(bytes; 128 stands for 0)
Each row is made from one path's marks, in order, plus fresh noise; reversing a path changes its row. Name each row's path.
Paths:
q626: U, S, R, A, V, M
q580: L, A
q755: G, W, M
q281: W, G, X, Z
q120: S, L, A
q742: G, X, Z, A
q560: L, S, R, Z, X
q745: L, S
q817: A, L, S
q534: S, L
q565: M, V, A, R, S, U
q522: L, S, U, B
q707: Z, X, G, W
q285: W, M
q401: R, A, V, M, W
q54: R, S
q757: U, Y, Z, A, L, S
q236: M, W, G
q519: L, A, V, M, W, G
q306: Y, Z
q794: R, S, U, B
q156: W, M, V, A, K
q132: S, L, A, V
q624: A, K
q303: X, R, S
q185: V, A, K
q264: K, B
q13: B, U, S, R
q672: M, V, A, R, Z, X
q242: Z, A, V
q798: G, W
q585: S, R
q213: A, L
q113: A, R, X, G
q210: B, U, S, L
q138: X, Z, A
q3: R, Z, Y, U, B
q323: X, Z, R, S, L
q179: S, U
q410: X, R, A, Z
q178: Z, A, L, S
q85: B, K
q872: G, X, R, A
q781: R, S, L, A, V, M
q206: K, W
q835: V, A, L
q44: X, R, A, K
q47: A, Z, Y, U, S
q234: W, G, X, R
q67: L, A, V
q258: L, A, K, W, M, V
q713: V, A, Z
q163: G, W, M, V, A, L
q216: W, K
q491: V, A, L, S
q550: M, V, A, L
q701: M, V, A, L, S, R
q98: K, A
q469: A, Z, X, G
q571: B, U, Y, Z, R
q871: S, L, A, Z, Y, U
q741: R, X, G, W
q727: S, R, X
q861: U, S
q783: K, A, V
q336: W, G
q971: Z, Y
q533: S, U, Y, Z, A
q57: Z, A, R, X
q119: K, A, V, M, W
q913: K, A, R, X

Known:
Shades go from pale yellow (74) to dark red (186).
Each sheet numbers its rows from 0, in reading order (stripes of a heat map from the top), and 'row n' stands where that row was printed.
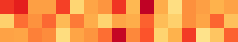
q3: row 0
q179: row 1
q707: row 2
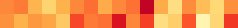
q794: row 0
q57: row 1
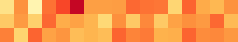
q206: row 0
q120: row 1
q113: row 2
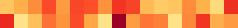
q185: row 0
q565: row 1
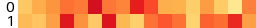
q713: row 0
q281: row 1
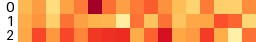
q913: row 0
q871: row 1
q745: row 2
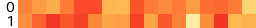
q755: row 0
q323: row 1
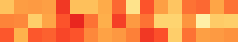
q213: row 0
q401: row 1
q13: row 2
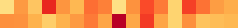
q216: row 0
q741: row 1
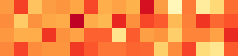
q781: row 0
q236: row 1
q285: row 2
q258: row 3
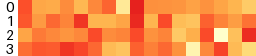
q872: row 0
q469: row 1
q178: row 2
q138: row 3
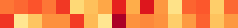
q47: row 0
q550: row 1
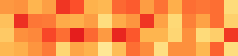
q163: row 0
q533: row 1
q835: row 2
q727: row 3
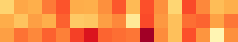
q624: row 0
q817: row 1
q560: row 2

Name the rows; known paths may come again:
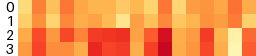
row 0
q534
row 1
q132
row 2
q745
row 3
q522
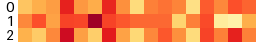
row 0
q336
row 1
q519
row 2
q234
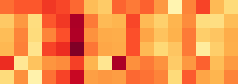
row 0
q138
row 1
q783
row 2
q98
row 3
q119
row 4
q550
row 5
q206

